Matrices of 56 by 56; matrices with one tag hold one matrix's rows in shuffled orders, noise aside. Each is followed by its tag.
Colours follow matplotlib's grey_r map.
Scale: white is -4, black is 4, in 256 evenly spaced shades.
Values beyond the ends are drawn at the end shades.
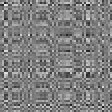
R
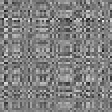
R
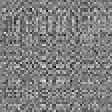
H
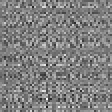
H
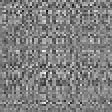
H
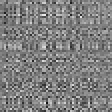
H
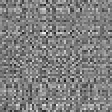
H
